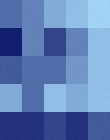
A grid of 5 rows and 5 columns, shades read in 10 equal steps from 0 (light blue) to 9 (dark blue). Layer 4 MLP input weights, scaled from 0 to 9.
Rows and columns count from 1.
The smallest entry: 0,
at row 1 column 5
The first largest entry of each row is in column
1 1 1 2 1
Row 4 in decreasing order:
5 2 2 1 1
